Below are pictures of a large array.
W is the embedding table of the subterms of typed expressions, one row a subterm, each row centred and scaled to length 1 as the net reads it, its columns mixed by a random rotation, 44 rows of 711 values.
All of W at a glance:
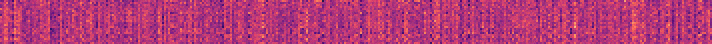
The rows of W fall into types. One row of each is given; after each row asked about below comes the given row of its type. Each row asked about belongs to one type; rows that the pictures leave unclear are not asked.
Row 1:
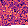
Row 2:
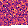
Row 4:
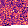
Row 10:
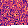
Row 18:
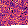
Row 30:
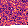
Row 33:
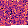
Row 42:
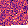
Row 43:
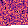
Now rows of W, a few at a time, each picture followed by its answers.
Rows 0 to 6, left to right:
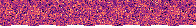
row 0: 42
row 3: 4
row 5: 18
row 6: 1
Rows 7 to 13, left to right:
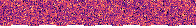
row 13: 10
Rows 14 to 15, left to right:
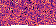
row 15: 43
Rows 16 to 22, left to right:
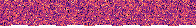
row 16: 42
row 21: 18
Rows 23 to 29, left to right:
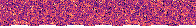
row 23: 2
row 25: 10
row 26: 18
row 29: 4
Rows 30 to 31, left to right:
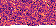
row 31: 10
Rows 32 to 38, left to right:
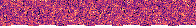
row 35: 42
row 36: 18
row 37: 4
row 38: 10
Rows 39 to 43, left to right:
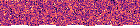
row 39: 33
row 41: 30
